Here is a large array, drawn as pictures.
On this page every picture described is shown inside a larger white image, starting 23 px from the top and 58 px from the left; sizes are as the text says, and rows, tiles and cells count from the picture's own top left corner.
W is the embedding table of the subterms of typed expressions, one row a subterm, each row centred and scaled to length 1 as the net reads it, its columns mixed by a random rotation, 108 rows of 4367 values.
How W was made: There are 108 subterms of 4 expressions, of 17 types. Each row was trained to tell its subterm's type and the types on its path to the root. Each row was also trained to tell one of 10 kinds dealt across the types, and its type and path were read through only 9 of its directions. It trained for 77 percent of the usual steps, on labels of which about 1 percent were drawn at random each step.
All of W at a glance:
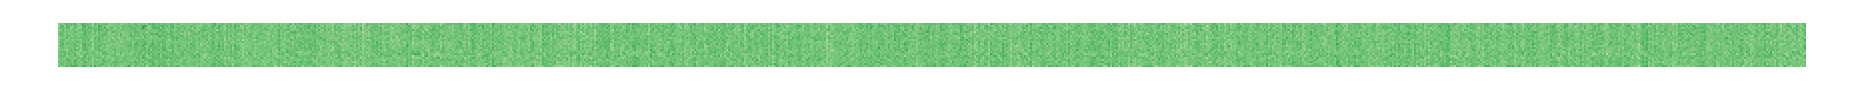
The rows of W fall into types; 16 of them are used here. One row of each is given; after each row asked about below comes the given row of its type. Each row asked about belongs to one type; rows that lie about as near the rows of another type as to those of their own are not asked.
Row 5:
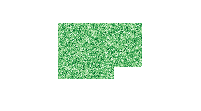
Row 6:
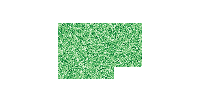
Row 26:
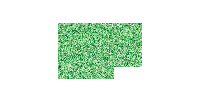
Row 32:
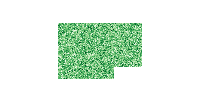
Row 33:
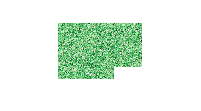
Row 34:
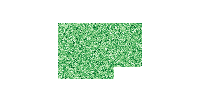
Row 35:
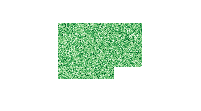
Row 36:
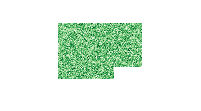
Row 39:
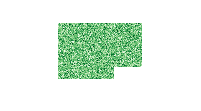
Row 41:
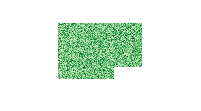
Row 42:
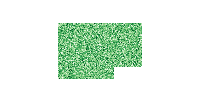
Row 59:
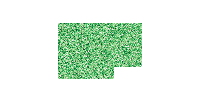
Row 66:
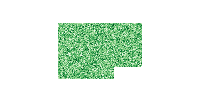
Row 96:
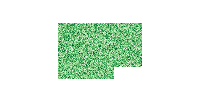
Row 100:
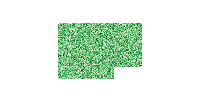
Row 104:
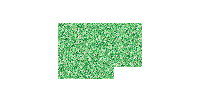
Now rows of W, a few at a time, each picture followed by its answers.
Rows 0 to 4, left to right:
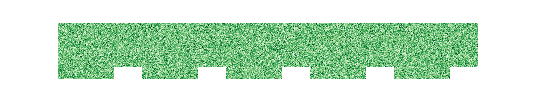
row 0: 104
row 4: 100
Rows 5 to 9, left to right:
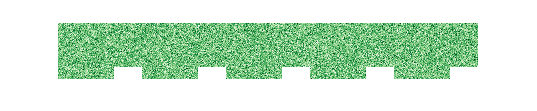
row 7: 5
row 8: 42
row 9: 33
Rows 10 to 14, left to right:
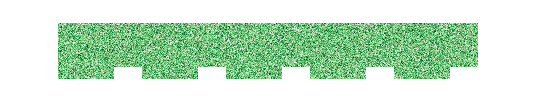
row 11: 33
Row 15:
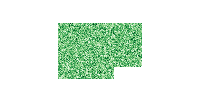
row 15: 5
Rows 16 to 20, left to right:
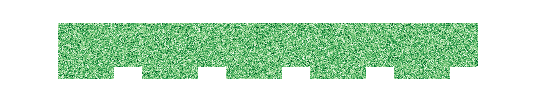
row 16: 39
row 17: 39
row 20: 96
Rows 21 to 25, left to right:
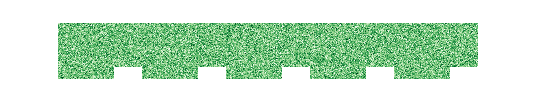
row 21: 35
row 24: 33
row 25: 26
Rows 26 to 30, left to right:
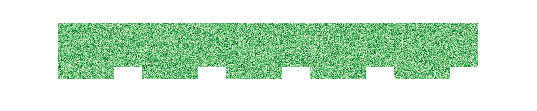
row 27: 33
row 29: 100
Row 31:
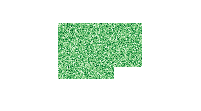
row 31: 42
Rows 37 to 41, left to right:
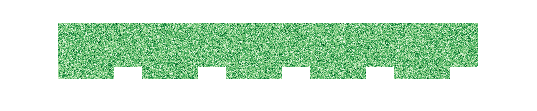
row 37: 34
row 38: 5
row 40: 33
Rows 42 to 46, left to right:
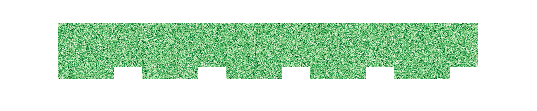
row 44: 96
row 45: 6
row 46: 39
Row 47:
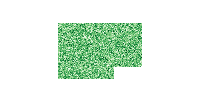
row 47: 26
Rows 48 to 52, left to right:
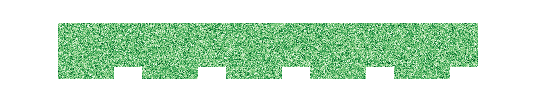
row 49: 32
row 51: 96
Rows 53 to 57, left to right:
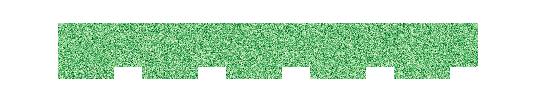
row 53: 42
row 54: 26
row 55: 6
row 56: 66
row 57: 35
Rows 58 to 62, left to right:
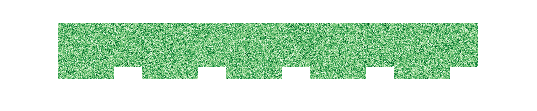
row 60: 42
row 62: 35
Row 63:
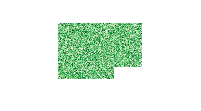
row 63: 26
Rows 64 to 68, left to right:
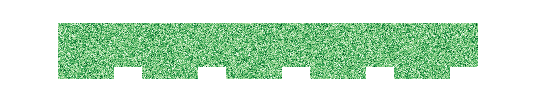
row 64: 66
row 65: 96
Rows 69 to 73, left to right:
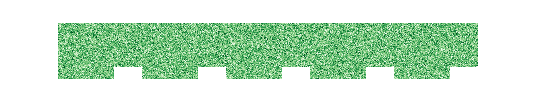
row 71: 66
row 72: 32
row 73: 34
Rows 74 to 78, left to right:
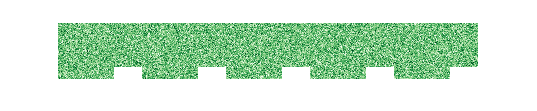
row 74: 59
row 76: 35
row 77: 32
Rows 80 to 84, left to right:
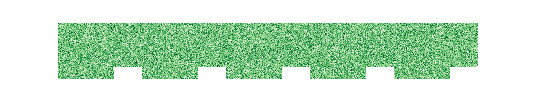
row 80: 96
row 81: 59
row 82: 59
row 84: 96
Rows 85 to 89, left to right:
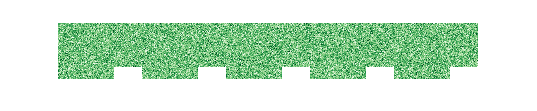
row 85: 26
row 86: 66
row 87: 6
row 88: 35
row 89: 5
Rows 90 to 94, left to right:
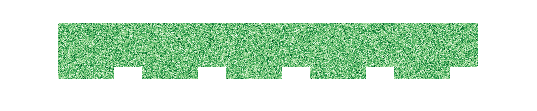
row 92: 6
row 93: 42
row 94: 34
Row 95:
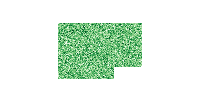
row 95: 26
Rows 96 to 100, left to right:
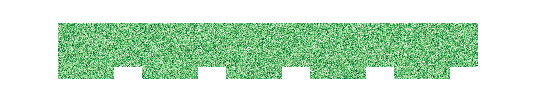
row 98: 33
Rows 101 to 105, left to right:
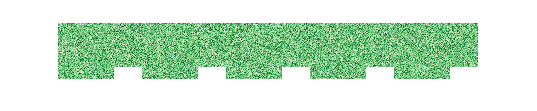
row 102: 42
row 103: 6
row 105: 6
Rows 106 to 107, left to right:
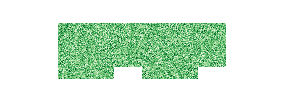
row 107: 35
